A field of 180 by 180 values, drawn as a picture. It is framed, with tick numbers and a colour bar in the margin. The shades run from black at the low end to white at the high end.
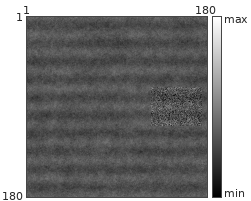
In the middle right lies a patch that is rougher than the rest. Horizontal stripes repeat 10 times down the table. Values change most from cell to cell in the middle right. On average the colour sits 30% of the way up the scale. No single row or column stands out from its neighbours. There is no overall slope.
